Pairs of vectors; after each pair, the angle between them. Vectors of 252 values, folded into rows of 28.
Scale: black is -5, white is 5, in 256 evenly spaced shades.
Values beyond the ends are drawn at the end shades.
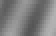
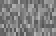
orthogonal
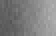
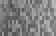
partly aligned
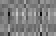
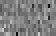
orthogonal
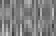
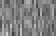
nearly parallel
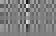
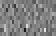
orthogonal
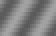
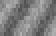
nearly opposite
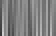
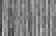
nearly parallel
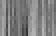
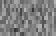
orthogonal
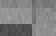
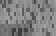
partly aligned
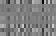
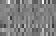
nearly opposite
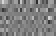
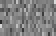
orthogonal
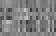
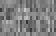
nearly parallel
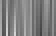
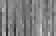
nearly opposite
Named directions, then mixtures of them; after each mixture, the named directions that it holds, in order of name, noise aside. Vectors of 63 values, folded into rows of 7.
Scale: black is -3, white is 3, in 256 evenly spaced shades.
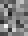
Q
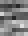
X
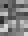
Q, X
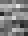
X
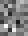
Q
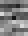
X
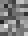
Q, X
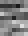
X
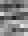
X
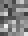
Q, X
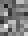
Q, X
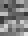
Q, X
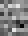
Q, X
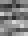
X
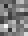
Q, X
